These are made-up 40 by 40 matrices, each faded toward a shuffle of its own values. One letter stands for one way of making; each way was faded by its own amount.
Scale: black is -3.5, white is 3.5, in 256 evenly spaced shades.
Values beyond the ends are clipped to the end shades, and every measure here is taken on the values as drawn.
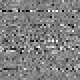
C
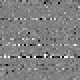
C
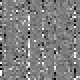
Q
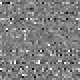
C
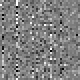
Q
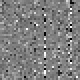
Q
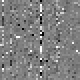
Q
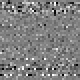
C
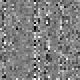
Q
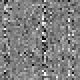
Q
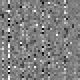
Q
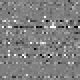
C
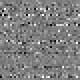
C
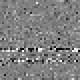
C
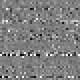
C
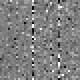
Q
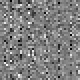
Q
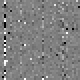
Q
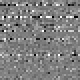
C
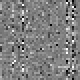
Q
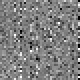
Q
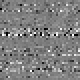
C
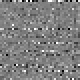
C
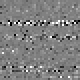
C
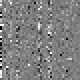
Q
